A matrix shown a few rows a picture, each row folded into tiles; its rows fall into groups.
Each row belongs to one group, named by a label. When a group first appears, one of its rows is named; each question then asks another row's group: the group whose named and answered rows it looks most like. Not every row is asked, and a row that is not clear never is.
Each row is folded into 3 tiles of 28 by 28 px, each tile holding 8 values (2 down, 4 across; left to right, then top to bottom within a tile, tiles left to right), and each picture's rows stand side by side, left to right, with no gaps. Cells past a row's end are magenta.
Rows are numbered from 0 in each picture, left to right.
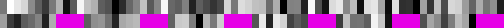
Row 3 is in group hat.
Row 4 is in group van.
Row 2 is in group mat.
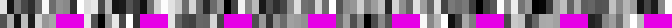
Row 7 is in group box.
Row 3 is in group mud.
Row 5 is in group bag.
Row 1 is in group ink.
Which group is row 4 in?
hat
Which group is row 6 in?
mat
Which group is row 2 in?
ink
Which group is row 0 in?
mud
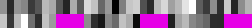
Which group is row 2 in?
hat
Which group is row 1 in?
ink
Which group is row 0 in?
bag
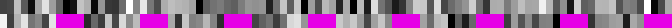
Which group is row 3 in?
box
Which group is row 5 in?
bag
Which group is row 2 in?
ink
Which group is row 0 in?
bag
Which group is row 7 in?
hat
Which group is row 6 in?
van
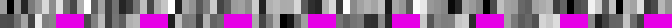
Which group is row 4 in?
hat
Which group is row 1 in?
mat
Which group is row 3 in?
bag
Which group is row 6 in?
box
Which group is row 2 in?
mud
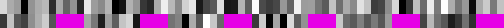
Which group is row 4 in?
hat
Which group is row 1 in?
ink
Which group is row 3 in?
mud
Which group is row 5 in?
hat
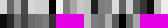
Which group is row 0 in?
van
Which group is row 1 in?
bag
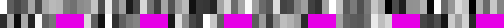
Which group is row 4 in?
box
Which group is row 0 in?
mud
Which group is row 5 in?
van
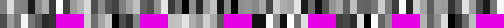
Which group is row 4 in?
mud
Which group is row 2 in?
box
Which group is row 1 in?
bag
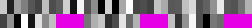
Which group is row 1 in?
box
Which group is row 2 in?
bag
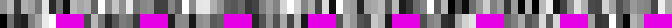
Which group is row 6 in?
box
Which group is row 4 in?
van
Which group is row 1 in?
van
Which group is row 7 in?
bag
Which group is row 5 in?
mat
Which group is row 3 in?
van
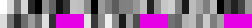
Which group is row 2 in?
box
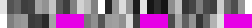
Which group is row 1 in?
van
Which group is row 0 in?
bag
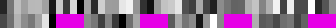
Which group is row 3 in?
hat
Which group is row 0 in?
van
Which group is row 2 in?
mat
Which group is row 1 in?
bag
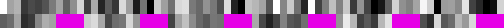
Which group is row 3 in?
hat
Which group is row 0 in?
mat
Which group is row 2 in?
hat
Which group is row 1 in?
box
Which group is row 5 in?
box
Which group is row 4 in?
mat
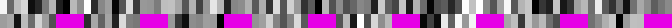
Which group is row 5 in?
mud
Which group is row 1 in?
mud
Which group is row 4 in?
mud
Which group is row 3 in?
box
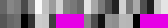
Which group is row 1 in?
ink
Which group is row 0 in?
van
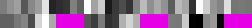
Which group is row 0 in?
box
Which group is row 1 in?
mat
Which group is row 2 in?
van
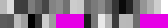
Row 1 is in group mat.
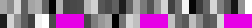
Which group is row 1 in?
mat
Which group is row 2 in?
bag
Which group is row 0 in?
van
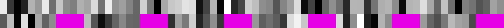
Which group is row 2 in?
hat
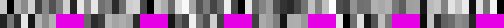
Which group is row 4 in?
bag
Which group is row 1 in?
ink
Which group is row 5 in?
van
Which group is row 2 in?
hat
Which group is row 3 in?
mat
